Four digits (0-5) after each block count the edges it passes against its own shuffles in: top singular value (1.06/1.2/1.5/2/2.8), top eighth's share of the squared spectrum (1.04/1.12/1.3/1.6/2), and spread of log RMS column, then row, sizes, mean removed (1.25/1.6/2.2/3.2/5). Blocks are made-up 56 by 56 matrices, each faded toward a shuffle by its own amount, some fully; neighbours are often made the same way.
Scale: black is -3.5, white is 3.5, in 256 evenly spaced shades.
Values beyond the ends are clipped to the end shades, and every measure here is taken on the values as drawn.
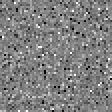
0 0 0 0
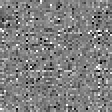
4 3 2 2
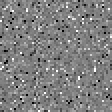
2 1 0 0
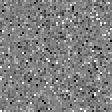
1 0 0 0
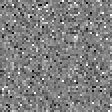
3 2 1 1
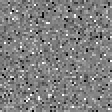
2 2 0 0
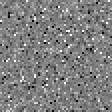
0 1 0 0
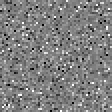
0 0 0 0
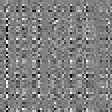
5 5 4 3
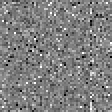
3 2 1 0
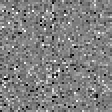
3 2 1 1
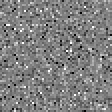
2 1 0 0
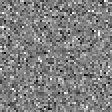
0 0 0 0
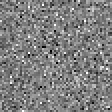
0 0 1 0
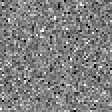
0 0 0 0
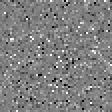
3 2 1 0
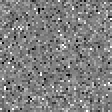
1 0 0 0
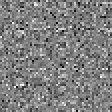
4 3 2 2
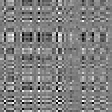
5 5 4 4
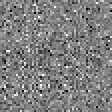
4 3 2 2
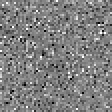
2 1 0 0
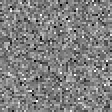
0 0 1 0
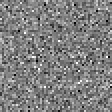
0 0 0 1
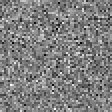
1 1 0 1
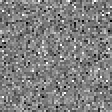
0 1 1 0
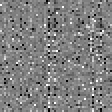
4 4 2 1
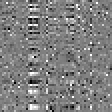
4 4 3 2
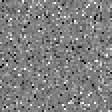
2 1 0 0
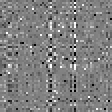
4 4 2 2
